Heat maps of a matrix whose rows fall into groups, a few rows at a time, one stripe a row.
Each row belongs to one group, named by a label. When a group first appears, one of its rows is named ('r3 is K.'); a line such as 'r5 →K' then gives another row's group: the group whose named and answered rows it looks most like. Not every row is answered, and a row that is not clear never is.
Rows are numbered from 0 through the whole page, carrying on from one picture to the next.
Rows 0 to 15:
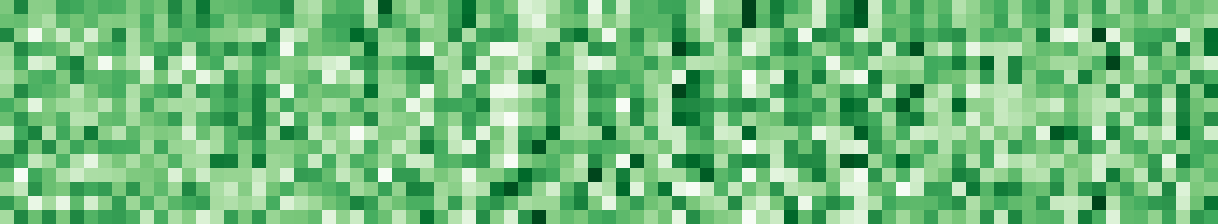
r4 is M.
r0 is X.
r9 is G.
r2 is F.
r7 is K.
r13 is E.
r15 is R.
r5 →R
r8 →K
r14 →F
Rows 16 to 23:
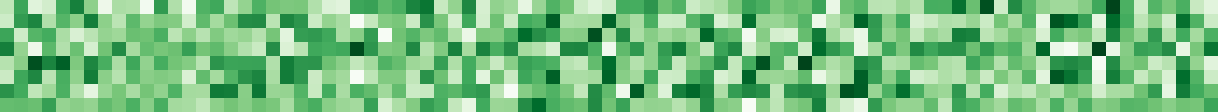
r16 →M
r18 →R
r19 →F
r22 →K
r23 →R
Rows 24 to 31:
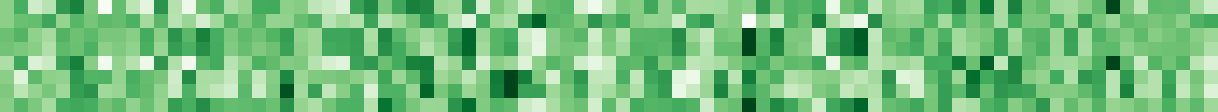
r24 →M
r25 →R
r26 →X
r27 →X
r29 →E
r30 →E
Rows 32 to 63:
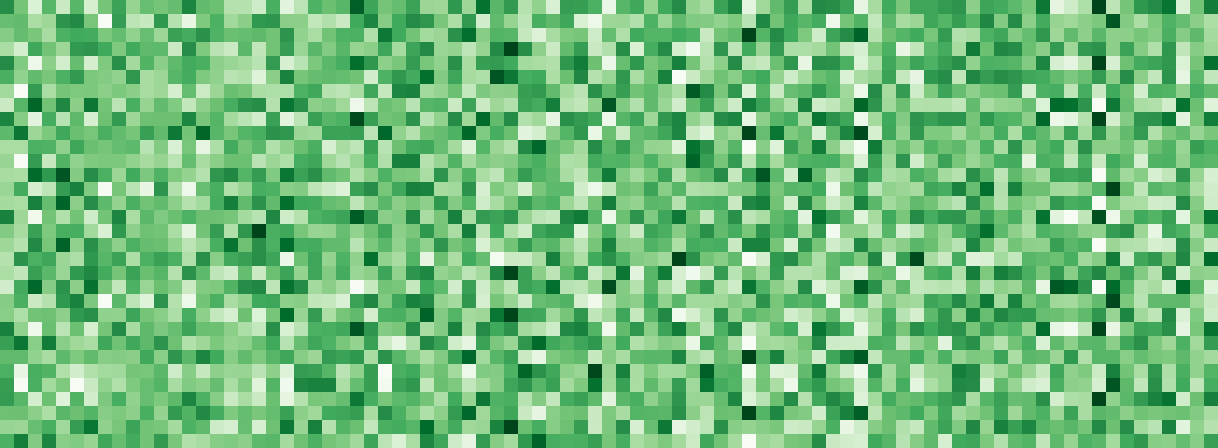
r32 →F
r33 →M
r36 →F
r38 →R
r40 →F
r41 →X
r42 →R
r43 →R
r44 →G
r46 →G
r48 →M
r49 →G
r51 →E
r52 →G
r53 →M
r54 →E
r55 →F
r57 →X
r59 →R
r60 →F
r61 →X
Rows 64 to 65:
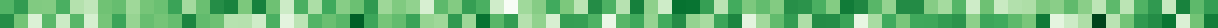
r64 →K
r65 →F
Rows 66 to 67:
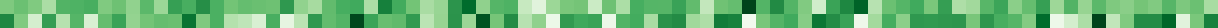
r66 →X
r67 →F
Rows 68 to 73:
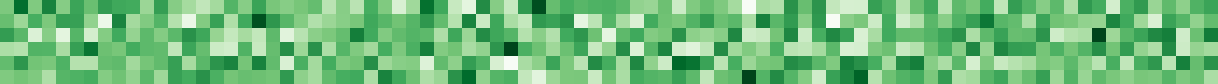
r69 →M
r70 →F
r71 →E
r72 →K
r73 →X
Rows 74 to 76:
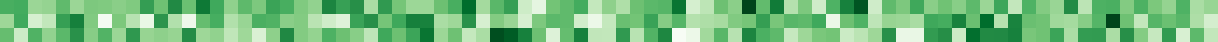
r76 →E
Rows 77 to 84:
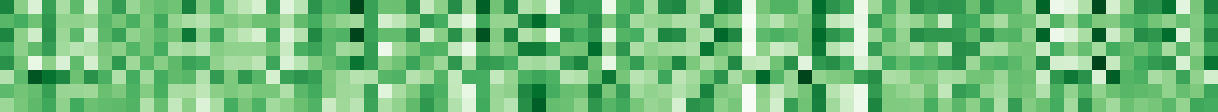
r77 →F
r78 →R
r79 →F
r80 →R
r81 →F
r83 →R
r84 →R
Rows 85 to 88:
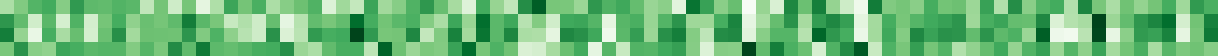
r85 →R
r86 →F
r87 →F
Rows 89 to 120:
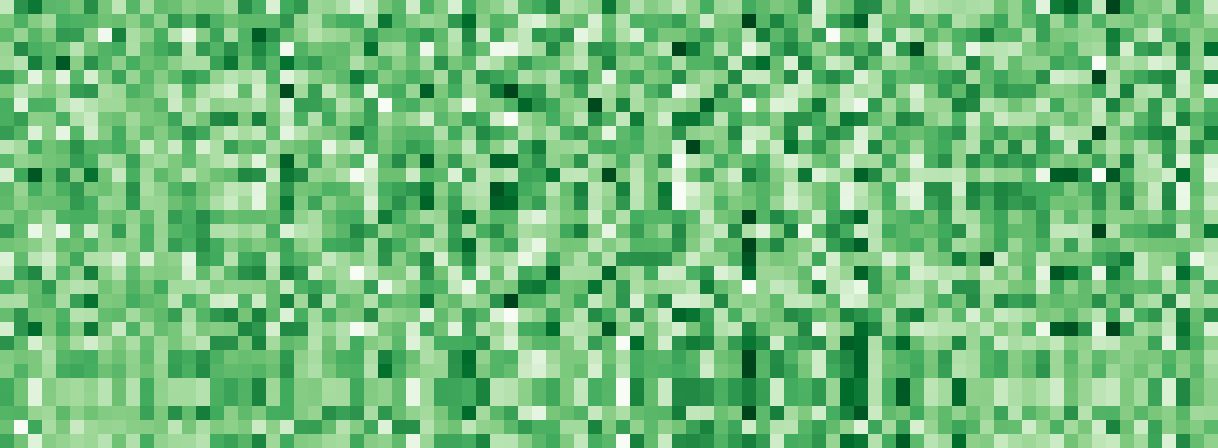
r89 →G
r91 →M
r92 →K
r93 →G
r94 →F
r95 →E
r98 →F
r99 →R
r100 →E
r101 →G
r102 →E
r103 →E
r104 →X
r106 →X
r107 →M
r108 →G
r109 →R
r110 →E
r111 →K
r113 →K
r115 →X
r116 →K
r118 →X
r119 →R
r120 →K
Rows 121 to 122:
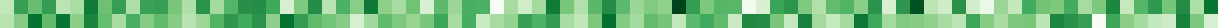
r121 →K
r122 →G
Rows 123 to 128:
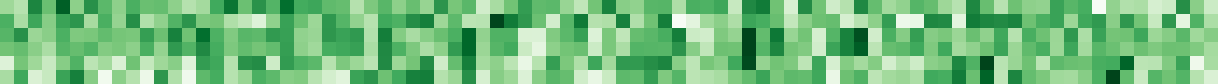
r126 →X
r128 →M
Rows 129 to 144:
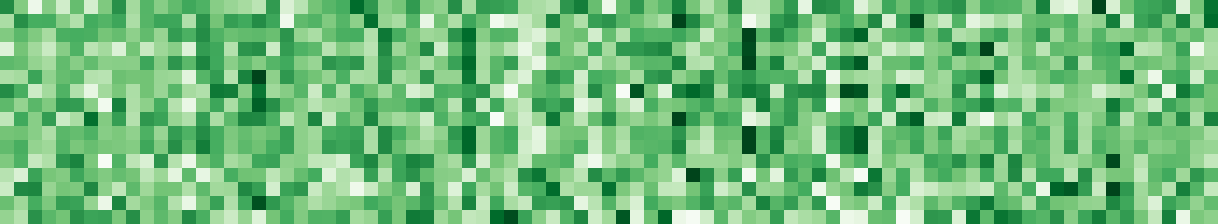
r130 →K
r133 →X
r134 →M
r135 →K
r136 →M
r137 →K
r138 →X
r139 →X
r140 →M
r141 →R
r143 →M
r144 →E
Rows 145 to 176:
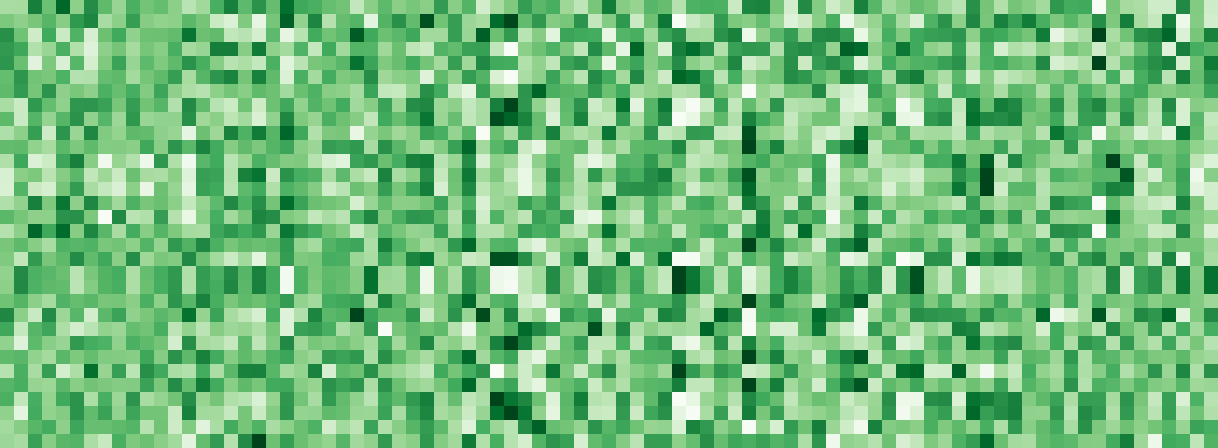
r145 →G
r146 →E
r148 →K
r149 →F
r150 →K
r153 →E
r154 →G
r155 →X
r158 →M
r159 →G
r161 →G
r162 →X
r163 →E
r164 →K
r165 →K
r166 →X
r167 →F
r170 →X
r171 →K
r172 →X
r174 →E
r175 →R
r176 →M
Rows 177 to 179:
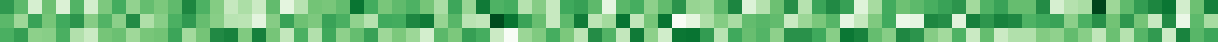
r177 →F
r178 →E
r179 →K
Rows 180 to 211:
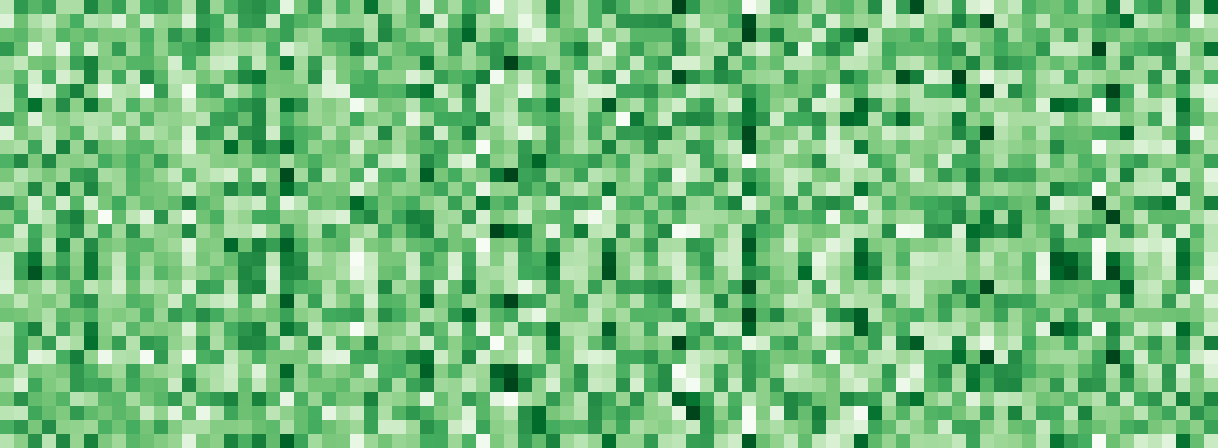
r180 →K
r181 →M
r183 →F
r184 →E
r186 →M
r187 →G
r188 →K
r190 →G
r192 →E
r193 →G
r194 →F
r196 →E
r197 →G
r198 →G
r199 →G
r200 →M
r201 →E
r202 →X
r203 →G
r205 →M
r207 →E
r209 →R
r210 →R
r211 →G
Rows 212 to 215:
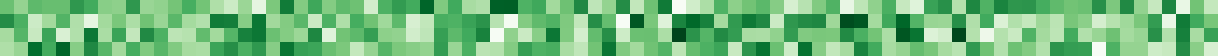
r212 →E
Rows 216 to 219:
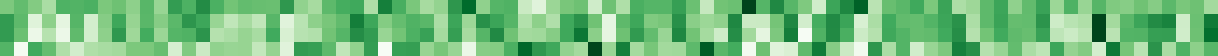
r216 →X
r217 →F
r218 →F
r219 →R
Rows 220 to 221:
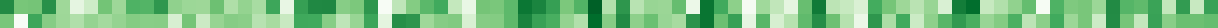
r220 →R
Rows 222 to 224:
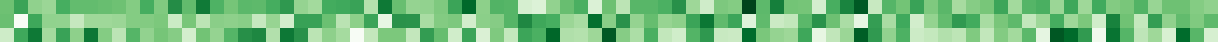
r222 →X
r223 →R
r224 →G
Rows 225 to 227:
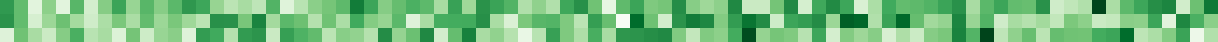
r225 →F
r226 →K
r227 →M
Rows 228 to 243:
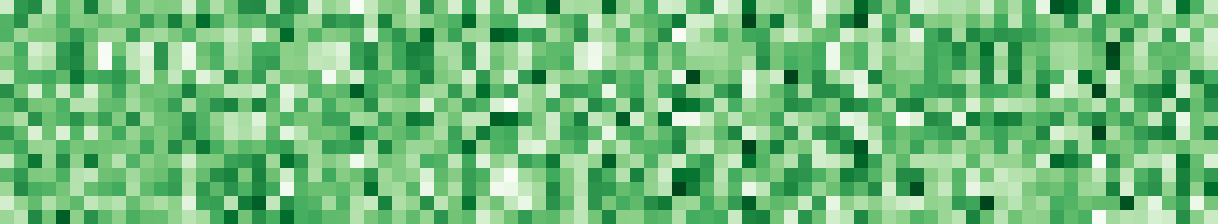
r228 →G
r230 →E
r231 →M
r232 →M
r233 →R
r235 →K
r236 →E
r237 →F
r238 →X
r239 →G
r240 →K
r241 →K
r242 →M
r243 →G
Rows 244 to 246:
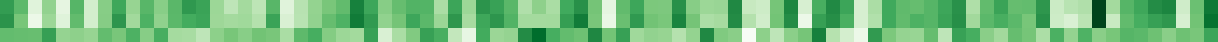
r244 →F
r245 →F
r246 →R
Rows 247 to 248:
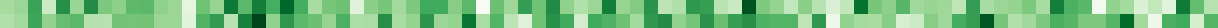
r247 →G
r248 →M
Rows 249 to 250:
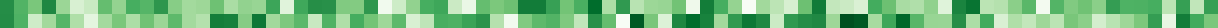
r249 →R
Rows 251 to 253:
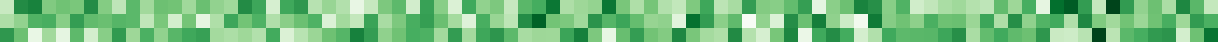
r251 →G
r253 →F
